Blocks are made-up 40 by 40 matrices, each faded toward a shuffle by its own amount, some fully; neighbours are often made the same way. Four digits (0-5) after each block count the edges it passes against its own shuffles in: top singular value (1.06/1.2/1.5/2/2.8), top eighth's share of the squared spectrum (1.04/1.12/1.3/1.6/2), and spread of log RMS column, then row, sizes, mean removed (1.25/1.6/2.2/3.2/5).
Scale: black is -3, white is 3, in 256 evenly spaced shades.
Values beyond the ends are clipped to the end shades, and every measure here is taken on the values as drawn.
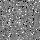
2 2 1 0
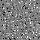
2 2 0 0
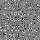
4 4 1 2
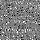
3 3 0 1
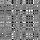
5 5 3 3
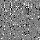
3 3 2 1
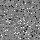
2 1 0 0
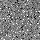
0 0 0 0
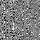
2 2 3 0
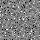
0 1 0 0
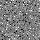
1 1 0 0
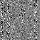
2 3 3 0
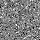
0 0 0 0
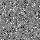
0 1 0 0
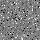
0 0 0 0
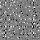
3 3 1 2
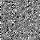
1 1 2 0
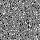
0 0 0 0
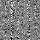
2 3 3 0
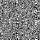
1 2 2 0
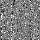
1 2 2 0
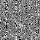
1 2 3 0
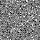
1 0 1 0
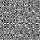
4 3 1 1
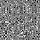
3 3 1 2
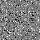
2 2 0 1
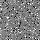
2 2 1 0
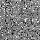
2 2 0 0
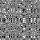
4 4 2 2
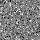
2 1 0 0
